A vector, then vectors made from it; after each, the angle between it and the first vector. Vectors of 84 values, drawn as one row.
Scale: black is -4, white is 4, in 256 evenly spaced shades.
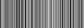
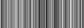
partly opposed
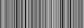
nearly parallel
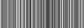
nearly opposite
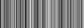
partly aligned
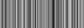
partly opposed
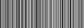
nearly parallel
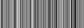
partly opposed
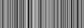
orthogonal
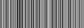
partly aligned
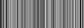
orthogonal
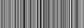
partly opposed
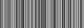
partly aligned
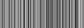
partly opposed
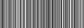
nearly opposite
